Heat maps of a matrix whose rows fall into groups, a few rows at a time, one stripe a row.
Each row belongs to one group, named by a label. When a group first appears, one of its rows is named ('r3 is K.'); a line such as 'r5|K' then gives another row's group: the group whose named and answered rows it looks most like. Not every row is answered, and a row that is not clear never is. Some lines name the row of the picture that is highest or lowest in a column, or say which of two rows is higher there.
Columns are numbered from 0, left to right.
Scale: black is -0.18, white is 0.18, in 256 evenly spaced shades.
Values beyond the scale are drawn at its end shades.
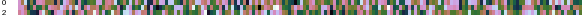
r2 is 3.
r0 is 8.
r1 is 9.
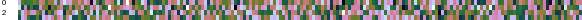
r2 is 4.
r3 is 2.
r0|9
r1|3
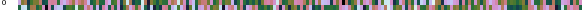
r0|9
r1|4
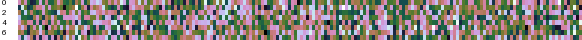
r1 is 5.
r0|3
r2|8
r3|9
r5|9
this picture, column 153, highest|7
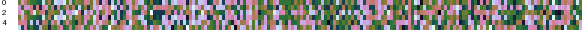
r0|4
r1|8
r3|4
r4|8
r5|3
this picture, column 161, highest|1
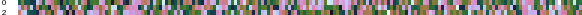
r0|5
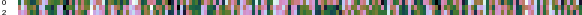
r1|3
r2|3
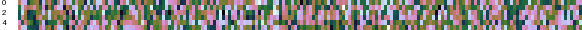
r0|2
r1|4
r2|5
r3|5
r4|8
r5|3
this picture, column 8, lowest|3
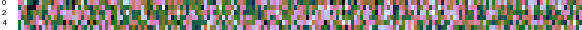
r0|3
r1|5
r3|9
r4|5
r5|2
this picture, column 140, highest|1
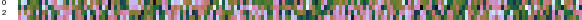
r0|4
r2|2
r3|2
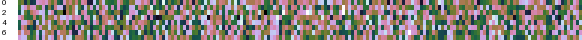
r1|4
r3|9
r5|5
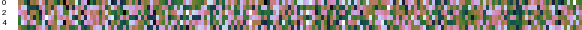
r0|5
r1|3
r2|4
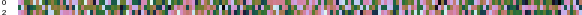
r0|9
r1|5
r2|9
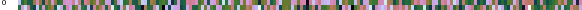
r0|9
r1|2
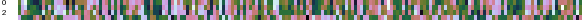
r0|4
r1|4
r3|9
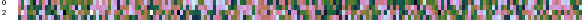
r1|8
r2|3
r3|2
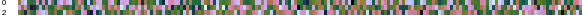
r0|2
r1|3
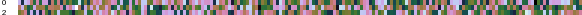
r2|8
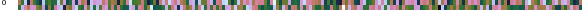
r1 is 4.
